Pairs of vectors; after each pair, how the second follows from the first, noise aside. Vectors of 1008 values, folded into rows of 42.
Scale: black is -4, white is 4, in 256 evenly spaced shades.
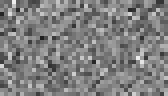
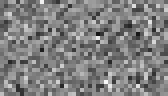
wrapped around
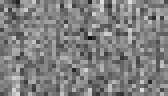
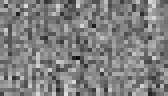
reversed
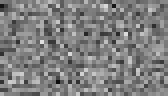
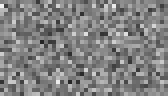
sign-scrambled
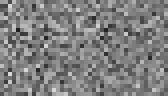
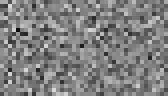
copied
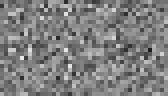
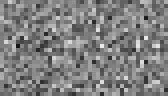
reversed
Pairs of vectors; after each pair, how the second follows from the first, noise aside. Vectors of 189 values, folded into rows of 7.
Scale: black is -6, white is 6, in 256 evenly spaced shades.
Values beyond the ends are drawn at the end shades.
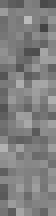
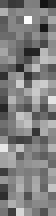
scaled up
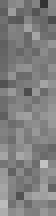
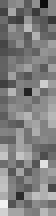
scaled up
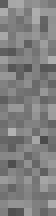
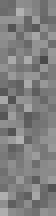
shuffled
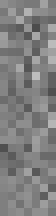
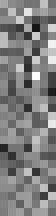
scaled up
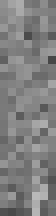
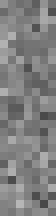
shuffled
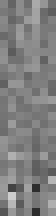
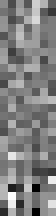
scaled up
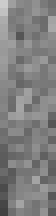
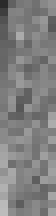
negated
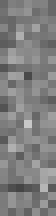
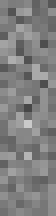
shuffled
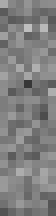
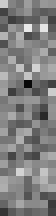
scaled up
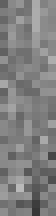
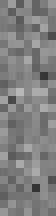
shuffled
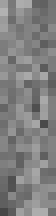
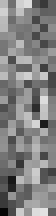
scaled up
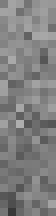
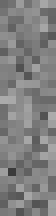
shuffled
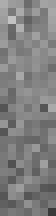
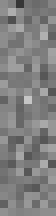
shuffled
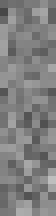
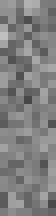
reversed
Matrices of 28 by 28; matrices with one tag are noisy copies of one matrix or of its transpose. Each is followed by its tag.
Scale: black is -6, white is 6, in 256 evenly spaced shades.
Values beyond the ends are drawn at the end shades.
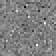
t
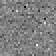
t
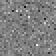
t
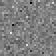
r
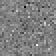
t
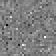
t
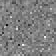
t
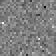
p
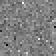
p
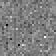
t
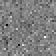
t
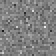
r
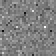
r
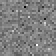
t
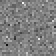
p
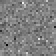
p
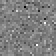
t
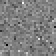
p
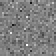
r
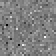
t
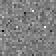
r
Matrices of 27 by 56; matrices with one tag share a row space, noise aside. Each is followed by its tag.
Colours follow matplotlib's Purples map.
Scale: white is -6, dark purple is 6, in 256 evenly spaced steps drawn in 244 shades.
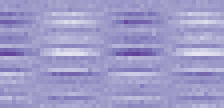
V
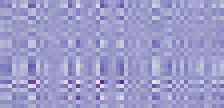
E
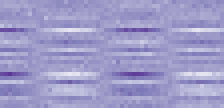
V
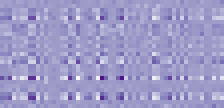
E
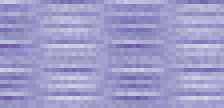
V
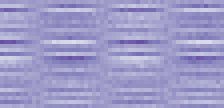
V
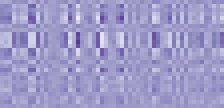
E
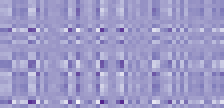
E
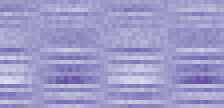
V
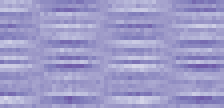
V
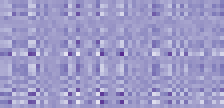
E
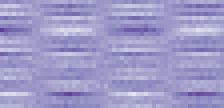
V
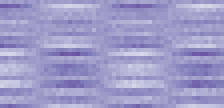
V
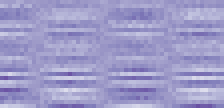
V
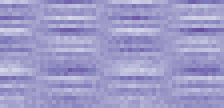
V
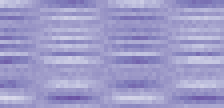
V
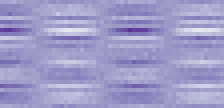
V
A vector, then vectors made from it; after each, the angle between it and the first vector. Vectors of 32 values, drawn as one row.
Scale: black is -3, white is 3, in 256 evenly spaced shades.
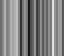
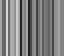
partly aligned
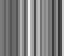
nearly opposite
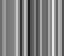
nearly parallel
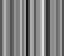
orthogonal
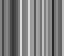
nearly opposite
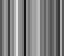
orthogonal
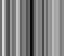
partly aligned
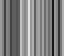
nearly opposite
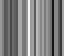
nearly opposite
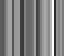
partly aligned
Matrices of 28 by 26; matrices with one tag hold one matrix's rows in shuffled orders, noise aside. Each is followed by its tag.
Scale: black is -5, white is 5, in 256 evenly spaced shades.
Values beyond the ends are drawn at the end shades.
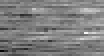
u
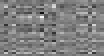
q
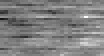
u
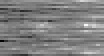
u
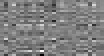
q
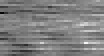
u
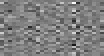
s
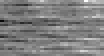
u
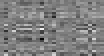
q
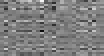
q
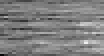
u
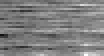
u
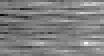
u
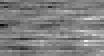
u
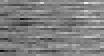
u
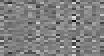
s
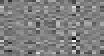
s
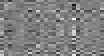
s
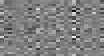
s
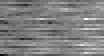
u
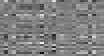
q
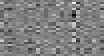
s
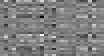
q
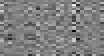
s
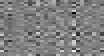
s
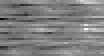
u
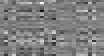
q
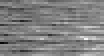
u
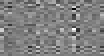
s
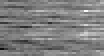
u
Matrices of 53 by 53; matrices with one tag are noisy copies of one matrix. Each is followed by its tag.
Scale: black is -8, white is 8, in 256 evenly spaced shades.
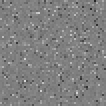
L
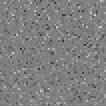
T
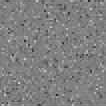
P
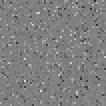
L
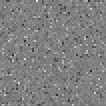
P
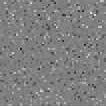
T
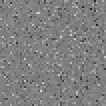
L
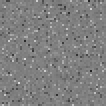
P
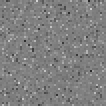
P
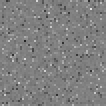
P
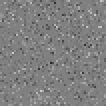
T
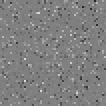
L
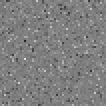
P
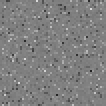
P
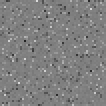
P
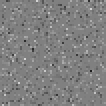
P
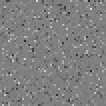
P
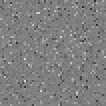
L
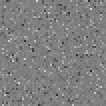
P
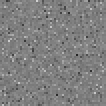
P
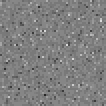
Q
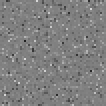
P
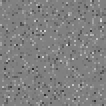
Q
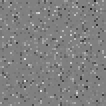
L
